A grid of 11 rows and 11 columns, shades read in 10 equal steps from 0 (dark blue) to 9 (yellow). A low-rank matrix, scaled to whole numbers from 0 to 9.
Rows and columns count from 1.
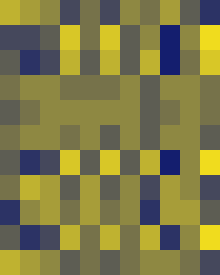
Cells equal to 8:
5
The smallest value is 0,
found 3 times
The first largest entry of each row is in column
1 11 11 2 3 2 11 2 3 11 1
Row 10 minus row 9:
2 -4 -4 3 -2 3 -1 6 -5 -1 6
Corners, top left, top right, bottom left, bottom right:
7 1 7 2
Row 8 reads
4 7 6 3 6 3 5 2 6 5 2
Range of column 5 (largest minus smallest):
3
